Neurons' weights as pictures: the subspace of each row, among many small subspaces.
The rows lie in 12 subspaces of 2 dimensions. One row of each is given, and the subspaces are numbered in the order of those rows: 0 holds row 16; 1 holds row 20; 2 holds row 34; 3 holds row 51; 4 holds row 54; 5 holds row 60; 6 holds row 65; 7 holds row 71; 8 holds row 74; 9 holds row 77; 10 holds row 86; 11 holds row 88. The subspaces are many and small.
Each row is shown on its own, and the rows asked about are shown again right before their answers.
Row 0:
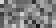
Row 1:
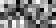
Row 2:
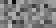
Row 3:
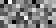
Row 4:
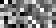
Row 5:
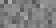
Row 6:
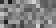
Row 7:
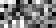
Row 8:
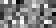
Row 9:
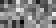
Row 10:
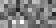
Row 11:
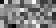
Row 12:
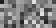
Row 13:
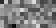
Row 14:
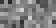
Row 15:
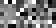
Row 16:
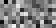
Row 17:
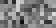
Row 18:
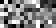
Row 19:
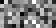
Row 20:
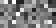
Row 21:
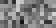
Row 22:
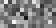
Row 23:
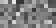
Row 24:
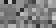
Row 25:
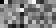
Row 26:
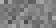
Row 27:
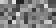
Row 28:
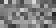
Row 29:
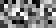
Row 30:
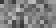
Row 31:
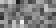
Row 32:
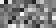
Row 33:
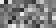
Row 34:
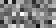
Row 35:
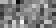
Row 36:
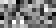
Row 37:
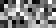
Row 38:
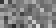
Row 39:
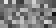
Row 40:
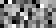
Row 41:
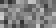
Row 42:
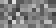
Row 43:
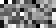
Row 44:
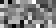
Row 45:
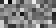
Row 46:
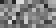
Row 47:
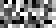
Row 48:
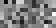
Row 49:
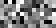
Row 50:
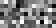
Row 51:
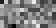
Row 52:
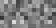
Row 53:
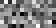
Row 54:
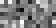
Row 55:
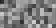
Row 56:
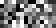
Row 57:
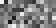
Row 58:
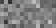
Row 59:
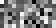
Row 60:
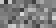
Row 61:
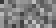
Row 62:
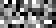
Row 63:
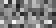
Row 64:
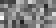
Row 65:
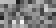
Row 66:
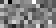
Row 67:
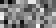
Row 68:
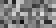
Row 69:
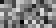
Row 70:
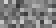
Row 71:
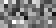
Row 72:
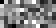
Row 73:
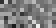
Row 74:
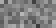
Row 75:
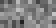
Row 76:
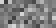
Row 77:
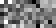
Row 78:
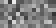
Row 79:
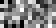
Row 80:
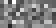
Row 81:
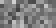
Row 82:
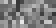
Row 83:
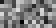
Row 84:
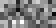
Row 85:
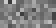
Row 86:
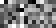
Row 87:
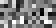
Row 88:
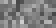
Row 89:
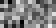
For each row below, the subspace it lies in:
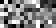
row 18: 9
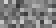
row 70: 0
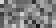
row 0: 2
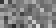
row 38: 0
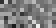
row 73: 0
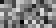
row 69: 2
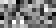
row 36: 6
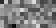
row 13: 3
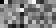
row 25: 10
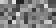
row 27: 1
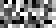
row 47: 8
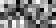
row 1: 4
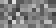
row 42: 5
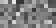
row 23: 1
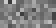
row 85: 5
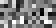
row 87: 8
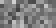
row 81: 10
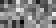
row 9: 4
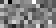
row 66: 6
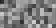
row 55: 0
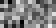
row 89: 7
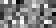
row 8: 3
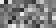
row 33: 5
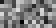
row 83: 2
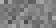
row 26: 1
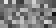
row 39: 3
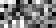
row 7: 7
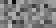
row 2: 10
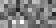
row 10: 4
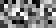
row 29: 7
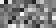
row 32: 5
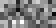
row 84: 4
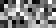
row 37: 4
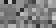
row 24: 1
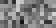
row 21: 11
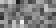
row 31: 6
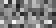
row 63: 8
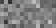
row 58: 9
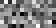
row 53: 2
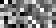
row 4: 0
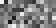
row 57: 5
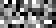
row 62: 8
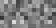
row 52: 6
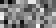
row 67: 9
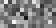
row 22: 7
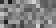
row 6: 9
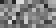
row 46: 1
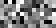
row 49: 11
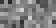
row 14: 4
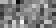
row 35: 3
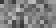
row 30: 10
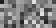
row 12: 8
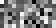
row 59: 8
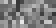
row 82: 11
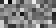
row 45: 11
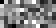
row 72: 3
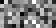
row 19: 8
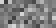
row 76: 5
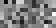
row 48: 3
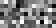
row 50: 0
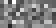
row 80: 10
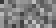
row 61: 2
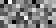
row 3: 6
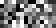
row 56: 10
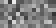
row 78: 5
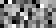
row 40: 7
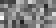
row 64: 9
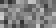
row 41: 9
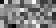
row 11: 3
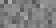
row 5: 7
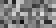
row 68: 2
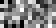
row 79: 7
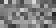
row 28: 3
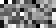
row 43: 11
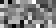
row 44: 6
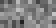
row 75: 4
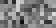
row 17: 11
